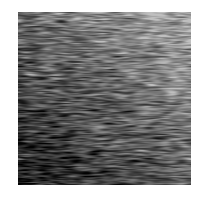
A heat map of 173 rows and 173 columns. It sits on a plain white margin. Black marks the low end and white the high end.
Histogram: bell-shaped. Mirror symmetry: none. Ninth with the lowest average: bottom left. Slope: up to the top right. Ninth with the highest average: top right.
